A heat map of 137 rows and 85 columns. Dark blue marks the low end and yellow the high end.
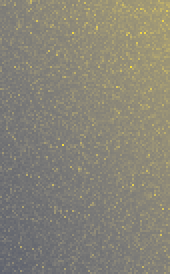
Slope: up to the top right. Stripes: none. Ninth with the highest average: top right. Ninth with the lowest average: bottom left. Mirror symmetry: none. Odd rows or columns: none. Grain: fine.
